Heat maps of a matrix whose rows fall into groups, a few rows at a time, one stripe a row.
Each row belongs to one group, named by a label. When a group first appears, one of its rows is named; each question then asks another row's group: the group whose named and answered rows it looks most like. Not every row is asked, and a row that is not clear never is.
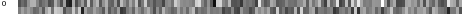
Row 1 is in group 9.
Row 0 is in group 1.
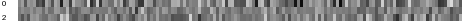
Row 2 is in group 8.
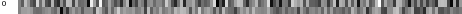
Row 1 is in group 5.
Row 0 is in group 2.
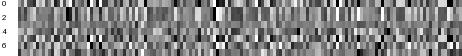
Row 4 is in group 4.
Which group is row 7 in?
9
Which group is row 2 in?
1
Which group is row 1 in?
1
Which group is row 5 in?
2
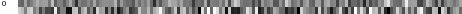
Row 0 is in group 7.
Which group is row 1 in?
4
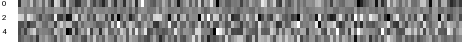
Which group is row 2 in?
4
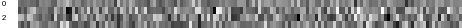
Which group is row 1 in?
1
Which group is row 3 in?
8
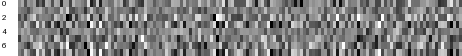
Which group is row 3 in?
2
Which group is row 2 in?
1
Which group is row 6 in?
8
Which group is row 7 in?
2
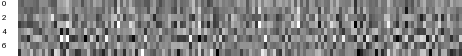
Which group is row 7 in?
9
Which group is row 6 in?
5
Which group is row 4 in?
5
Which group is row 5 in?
8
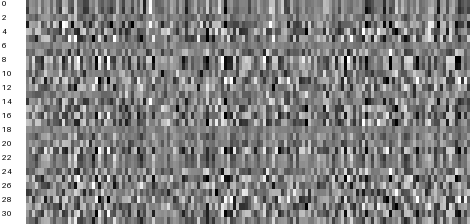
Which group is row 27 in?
7
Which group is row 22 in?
8
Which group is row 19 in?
8
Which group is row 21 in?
2
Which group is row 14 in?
9
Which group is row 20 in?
9
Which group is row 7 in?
1
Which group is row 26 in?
5
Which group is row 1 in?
9
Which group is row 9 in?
2
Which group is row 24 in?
1
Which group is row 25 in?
2
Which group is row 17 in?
4
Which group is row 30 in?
2
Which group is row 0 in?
9
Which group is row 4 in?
4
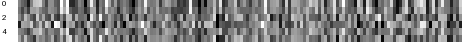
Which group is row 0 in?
8
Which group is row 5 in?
2
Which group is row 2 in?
2
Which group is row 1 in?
8
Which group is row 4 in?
8
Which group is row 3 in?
9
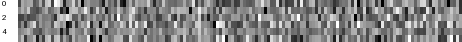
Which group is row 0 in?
9
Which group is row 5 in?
1
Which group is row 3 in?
1
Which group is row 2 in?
7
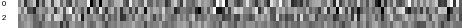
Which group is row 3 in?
5
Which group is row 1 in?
2
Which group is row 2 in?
9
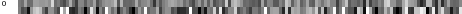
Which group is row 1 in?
8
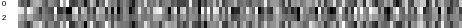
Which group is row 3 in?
8
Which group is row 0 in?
8
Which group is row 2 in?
4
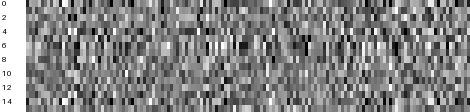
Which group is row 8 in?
5
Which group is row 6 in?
4
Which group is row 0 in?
9
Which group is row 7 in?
4
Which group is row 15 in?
7
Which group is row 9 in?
1
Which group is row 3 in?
7
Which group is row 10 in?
7
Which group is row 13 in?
8
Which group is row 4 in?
8
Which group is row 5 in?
1
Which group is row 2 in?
5
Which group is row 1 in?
7
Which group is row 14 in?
9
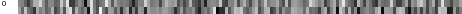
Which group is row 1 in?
2
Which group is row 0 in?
8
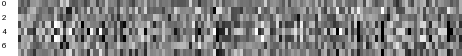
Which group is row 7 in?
2
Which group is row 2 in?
4
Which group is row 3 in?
9
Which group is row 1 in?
1
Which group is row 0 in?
8
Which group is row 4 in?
2
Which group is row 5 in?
9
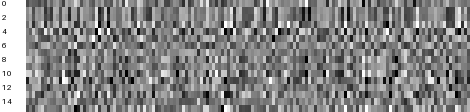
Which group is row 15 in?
1
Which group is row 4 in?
2
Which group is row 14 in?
8
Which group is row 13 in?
2
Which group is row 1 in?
1
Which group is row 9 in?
5
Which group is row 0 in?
7
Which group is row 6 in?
8
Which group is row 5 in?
5
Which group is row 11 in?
9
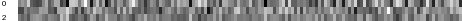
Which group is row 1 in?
7
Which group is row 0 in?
5
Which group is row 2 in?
8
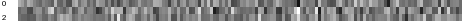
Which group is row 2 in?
7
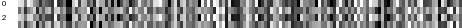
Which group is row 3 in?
1
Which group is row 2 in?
4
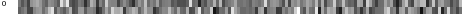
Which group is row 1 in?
7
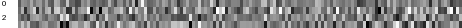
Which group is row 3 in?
5
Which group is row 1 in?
1
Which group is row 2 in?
8
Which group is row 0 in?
9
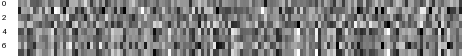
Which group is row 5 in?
7
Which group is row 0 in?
5
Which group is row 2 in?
8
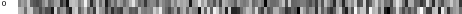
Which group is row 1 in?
4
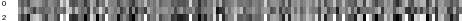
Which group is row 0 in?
8
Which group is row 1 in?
2
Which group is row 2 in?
8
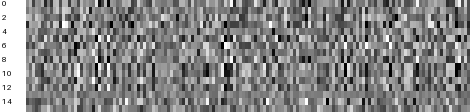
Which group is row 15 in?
8
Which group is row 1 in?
9
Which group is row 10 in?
2
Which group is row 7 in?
5
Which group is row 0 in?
1
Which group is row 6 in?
1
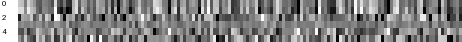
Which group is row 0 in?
4
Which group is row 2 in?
9
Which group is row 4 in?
7
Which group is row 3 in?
9
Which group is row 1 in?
4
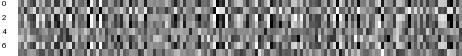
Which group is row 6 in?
2
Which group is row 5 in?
4
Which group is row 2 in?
2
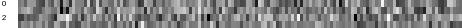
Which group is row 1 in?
5
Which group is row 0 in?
1
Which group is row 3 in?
9
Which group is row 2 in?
7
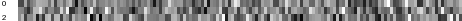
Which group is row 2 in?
1
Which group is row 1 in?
8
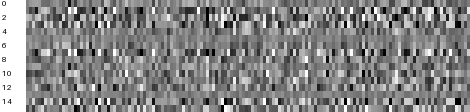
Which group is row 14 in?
2
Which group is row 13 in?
9
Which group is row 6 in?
9
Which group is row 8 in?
7
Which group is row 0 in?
5
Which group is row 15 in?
1
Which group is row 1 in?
8
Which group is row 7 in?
8
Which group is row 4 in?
7
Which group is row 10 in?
7
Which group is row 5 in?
9
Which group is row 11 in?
7
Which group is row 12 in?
5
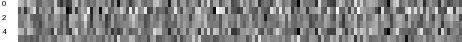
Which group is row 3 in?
5
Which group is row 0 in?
4
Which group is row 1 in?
1
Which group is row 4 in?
4
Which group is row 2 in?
5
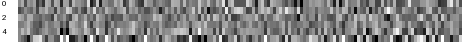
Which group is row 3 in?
5
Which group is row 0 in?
1
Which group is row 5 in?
8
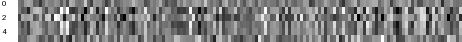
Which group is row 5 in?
1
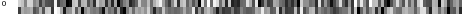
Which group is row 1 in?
9
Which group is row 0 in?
4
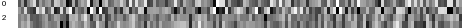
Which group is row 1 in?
2
